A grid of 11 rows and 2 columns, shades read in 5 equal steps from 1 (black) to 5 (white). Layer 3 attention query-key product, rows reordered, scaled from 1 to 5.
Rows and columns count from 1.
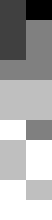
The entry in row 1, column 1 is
2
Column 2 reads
1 3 3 3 4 4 3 5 5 4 5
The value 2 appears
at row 1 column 1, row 2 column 1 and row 3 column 1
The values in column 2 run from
1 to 5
